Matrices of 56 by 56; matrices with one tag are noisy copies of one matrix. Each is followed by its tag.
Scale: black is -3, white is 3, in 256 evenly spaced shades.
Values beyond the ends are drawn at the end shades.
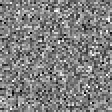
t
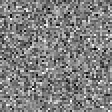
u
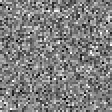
t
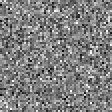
t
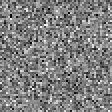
u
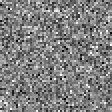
t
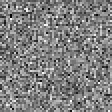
u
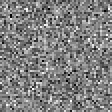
u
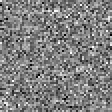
t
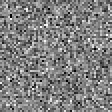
u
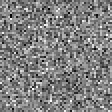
u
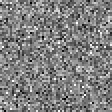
t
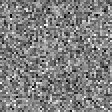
u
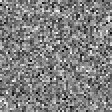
t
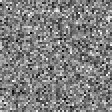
t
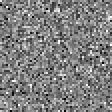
t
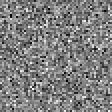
u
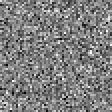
t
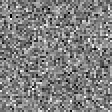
u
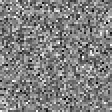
t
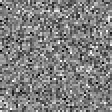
t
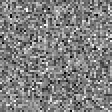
u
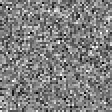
t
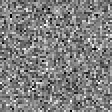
u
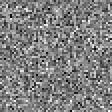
u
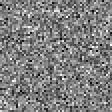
t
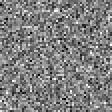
t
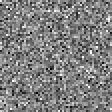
t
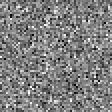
u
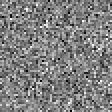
u
